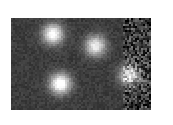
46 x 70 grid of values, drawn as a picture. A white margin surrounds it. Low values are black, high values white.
Four bumps rise from the field. No overall slope runs across the table. The values are skewed, with a long tail toward high values. Overall the values sit about 30% of the way up the scale. The left part is calmer, up to a seam about 80% of the way across.
